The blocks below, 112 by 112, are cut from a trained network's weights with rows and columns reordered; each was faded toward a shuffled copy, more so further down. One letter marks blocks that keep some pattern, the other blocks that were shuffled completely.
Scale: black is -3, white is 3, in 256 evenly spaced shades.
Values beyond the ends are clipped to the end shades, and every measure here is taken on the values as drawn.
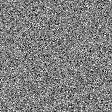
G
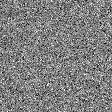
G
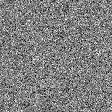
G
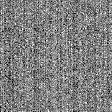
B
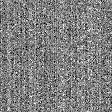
B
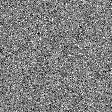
G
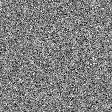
G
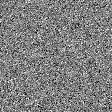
G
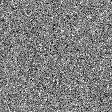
G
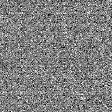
B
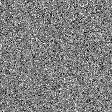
G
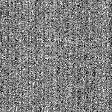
B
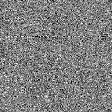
B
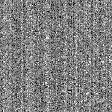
B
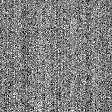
B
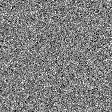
G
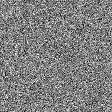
G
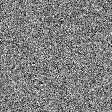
G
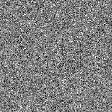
B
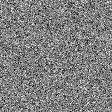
G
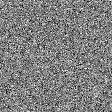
G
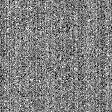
B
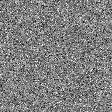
G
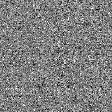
B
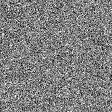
G
